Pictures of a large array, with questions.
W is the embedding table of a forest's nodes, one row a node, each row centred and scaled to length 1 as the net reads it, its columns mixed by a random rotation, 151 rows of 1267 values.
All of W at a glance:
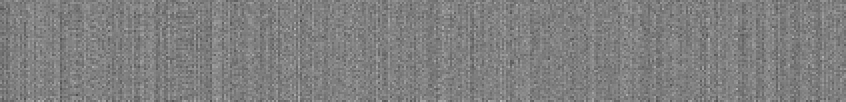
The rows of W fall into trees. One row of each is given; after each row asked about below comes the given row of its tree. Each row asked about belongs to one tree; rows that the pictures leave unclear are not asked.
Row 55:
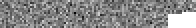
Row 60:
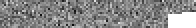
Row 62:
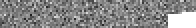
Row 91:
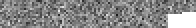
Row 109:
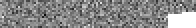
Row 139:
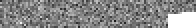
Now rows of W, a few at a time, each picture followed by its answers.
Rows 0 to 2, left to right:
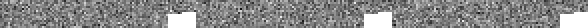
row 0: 60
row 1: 139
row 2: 139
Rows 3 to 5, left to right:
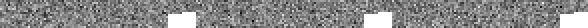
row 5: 55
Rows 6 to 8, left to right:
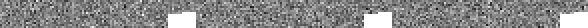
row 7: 62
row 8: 139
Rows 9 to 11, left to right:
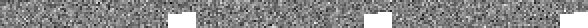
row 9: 139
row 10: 60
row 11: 62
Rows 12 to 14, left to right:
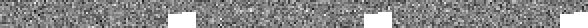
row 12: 62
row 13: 139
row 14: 139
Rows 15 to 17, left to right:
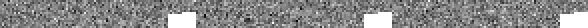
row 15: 60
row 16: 62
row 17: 62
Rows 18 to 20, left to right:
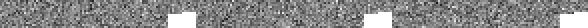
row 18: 62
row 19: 62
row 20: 91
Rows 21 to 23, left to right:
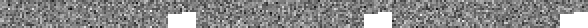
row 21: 109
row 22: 55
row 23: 139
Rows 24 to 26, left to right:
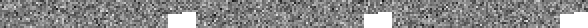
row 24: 91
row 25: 91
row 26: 109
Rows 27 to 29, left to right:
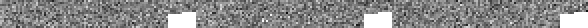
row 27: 109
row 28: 139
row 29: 60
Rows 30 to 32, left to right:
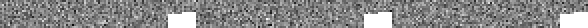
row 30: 60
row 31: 60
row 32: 139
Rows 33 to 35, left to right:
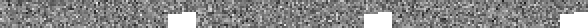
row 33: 109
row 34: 109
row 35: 62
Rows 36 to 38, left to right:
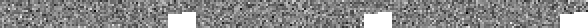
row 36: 109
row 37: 139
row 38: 60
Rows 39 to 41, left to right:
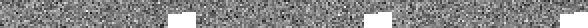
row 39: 139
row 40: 62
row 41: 139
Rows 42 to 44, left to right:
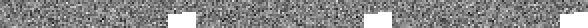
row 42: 62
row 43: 62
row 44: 62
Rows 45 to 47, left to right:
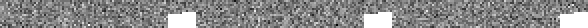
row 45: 109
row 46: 91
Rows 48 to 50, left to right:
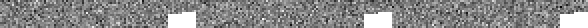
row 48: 62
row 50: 55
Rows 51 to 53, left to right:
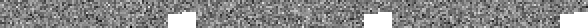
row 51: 62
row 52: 62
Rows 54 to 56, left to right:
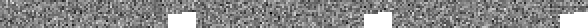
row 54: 60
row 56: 62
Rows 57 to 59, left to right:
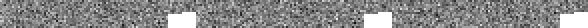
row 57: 109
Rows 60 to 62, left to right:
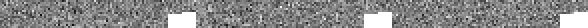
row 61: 109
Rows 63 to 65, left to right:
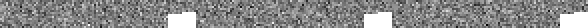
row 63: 109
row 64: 62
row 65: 139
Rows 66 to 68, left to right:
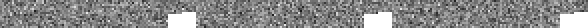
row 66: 62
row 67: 109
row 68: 109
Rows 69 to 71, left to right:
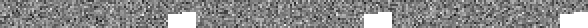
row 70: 109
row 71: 139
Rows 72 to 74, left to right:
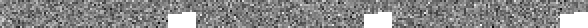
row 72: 109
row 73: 62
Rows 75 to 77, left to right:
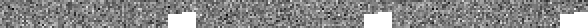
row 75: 55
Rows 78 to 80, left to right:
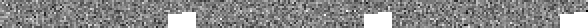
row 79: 139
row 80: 60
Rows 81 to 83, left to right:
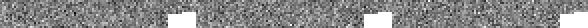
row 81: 55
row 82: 55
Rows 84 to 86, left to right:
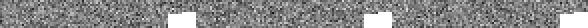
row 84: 139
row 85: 91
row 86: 109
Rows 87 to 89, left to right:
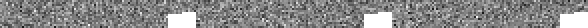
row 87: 109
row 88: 139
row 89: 139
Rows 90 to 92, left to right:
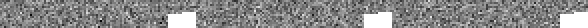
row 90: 62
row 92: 62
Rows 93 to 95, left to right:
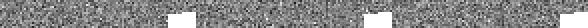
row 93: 62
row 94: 60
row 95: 139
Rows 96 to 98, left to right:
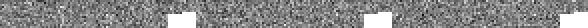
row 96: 91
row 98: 62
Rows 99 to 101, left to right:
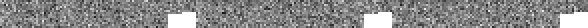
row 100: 109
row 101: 109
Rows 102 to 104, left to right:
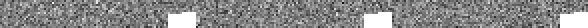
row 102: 139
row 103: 109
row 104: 139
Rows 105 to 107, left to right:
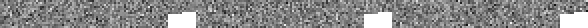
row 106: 109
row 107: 60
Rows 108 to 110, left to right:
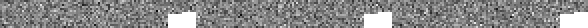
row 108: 139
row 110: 109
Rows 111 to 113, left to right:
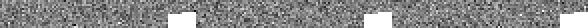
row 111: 60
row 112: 62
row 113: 139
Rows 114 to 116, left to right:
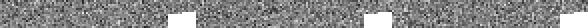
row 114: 62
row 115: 60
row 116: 109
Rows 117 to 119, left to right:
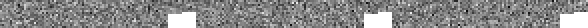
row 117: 139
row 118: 139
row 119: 60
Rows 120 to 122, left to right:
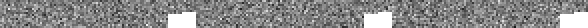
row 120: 109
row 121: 139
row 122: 109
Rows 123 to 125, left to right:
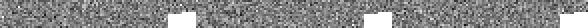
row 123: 109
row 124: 109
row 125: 60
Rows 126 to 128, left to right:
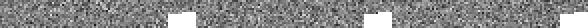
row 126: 139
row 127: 91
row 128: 139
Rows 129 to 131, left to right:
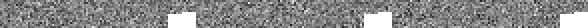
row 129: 62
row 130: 139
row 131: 62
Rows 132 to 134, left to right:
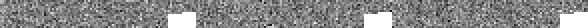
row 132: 109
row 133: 60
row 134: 109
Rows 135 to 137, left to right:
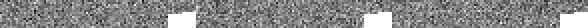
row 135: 62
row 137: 139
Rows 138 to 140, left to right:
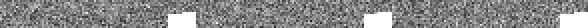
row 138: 62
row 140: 109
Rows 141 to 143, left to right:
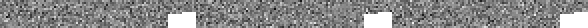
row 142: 60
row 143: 62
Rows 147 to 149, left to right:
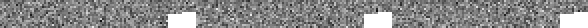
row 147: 62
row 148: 109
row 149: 109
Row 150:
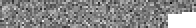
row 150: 139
